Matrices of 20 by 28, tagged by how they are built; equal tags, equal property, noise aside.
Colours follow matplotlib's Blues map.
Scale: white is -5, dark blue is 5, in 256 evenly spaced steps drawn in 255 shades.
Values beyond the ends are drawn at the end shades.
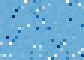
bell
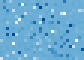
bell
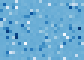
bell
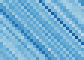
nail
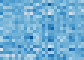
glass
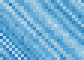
nail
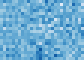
glass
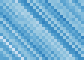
nail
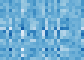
glass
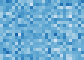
glass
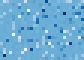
bell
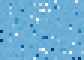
bell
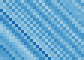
nail
